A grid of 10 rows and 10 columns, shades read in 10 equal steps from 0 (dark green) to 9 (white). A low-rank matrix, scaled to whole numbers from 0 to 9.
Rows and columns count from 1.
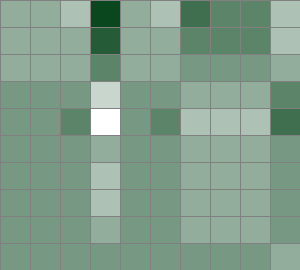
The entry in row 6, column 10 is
4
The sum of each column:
43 43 43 46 43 43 44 45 45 43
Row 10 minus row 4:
0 0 0 -3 0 0 -1 -1 -1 2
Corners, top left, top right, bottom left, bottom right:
5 6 4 5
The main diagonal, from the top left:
5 5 5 7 4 4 5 5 5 5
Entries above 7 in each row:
0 0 0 0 1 0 0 0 0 0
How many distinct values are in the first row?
5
